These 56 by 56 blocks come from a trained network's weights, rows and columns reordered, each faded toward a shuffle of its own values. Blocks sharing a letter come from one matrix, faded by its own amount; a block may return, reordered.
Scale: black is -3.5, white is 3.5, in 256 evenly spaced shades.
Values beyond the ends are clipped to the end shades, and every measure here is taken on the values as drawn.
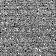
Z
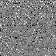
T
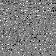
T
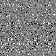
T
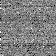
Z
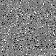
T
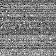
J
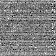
J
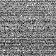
J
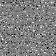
T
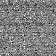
Z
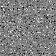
T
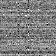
J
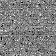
Z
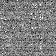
Z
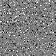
T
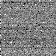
Z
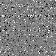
T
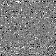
T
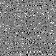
T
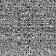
Z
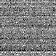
J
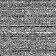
J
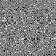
T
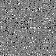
T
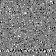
T
